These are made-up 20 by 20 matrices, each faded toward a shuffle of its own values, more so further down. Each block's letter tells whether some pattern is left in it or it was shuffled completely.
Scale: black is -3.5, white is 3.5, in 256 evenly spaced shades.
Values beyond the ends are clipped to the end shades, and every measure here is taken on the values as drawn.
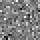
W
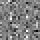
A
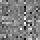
A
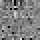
A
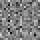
A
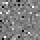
W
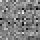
A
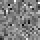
W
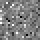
W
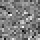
W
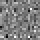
A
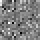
A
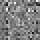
A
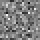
A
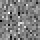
A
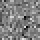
A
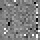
A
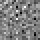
A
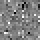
A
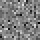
W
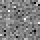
W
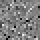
W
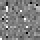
A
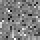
W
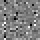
A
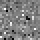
W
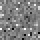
W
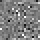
A
